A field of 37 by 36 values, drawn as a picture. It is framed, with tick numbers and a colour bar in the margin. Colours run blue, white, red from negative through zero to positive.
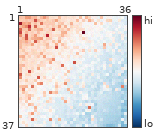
The bottom right is the smoothest part. An odd patch, calmer than its surroundings, sits in the bottom right. The field climbs toward the top left. The bottom right is the ninth with the lowest average.
